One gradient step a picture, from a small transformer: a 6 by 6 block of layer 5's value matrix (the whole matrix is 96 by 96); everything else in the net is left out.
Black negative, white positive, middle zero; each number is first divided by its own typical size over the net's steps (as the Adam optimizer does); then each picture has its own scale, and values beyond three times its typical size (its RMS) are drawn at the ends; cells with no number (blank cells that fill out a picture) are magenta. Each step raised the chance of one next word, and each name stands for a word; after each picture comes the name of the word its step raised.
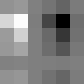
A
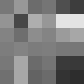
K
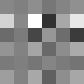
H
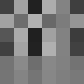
A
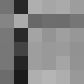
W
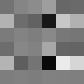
A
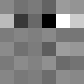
H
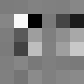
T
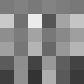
K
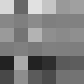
K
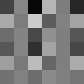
A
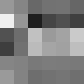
T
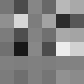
T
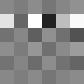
H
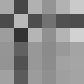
W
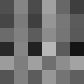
A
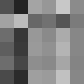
W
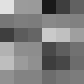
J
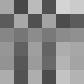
W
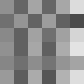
W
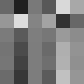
W
